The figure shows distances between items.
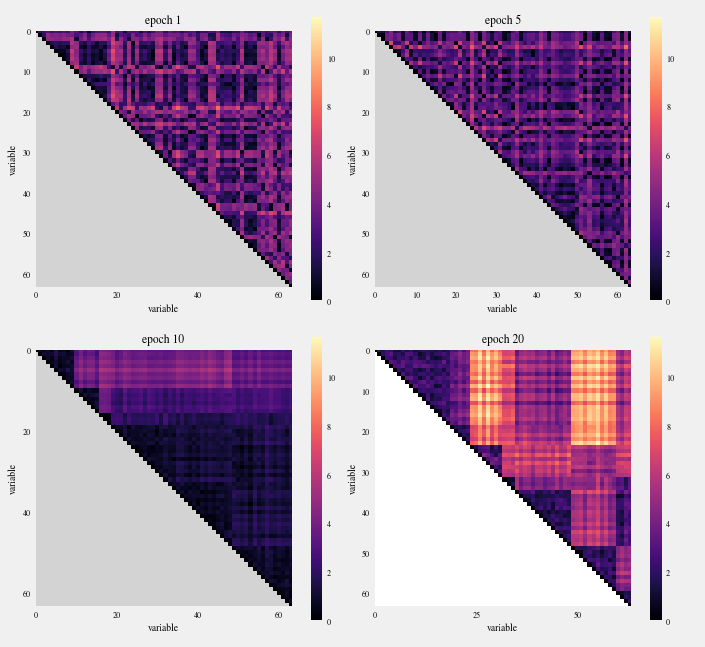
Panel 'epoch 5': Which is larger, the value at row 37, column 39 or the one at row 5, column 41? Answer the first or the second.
the second
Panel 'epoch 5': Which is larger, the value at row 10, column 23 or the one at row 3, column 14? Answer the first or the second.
the second
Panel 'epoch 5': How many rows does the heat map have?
64
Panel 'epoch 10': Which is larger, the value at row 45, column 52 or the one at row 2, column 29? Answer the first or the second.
the second
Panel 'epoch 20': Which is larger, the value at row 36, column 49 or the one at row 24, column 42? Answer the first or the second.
the second
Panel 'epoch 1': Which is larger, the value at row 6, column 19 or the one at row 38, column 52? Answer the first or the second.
the first
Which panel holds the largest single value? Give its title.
epoch 20
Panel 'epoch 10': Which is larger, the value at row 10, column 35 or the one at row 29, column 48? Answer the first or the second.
the first
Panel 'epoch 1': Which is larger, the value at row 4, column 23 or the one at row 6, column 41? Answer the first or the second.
the first
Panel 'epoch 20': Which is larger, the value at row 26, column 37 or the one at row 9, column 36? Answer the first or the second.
the first
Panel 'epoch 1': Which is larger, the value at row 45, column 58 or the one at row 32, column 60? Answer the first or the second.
the first
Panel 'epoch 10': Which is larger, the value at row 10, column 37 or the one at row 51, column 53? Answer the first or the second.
the first
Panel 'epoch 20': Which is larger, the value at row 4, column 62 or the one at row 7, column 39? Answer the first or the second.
the first
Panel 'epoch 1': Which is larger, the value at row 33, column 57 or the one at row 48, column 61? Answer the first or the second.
the first
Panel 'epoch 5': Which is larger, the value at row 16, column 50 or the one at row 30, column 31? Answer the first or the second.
the second
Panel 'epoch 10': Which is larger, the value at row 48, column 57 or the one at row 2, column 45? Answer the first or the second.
the second
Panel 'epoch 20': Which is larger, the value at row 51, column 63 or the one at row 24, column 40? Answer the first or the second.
the second
